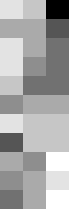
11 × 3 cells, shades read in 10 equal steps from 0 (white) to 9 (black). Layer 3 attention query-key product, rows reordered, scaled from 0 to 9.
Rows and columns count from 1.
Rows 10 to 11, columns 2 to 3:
3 1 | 3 0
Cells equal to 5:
5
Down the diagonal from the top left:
1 3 5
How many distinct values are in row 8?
2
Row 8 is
6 2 2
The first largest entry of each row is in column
3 3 3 3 2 1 2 1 2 1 1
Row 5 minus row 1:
1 3 -4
